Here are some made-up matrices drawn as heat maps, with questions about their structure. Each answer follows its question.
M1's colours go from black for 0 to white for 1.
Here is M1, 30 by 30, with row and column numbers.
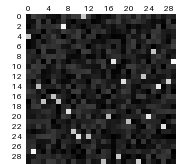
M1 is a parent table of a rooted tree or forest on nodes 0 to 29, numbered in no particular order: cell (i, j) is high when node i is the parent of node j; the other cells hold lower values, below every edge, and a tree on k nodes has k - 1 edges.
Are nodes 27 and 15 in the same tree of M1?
yes
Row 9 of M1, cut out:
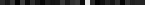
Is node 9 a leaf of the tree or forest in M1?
no
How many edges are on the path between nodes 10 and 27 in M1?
7
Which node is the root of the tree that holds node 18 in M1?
13
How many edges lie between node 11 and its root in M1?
2
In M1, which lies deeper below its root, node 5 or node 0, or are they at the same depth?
node 5
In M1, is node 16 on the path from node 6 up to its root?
no
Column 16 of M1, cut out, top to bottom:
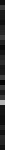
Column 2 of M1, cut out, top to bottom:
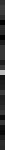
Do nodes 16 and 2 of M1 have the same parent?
no
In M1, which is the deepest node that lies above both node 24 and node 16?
20
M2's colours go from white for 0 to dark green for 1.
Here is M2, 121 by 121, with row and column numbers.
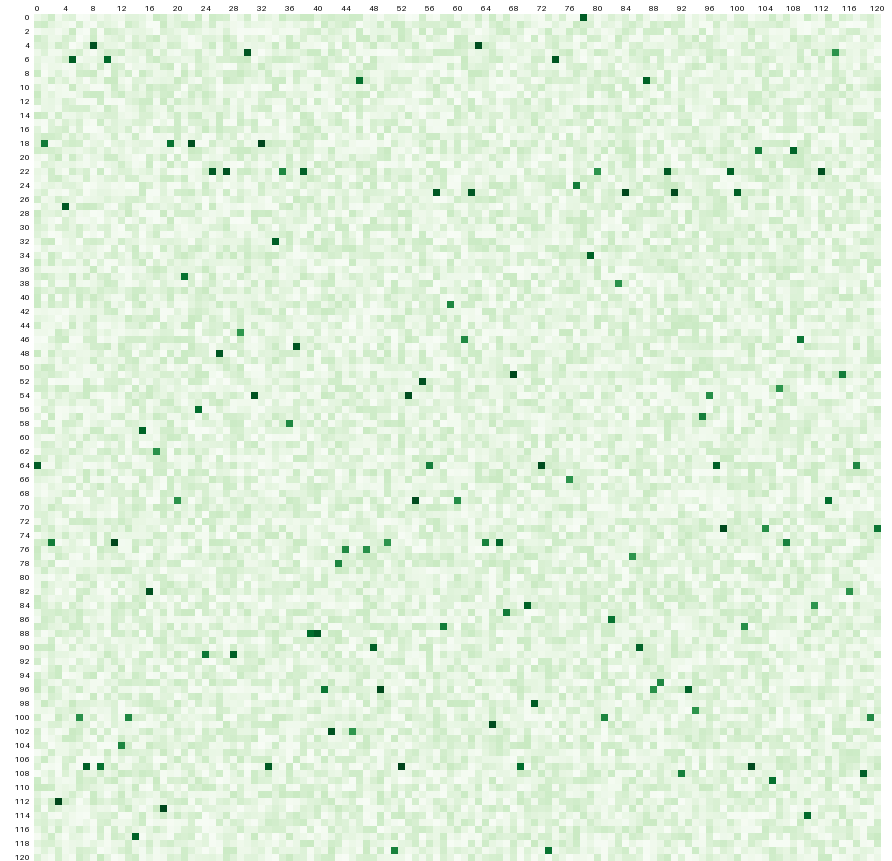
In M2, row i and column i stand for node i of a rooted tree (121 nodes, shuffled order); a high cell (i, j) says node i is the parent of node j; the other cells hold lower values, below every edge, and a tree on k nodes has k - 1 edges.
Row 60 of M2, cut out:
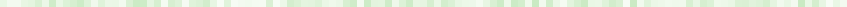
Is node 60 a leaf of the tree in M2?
yes
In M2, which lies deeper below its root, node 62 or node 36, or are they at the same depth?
node 62
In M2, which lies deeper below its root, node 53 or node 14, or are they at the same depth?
node 53
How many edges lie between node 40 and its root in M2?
6
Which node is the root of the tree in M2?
75
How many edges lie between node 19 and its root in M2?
5
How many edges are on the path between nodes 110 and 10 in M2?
4
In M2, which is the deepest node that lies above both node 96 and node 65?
107
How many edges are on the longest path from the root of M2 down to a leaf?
11
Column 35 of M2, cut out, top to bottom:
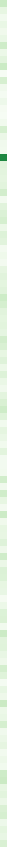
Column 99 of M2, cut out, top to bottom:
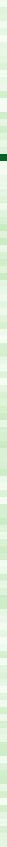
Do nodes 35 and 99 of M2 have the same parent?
yes
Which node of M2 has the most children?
22
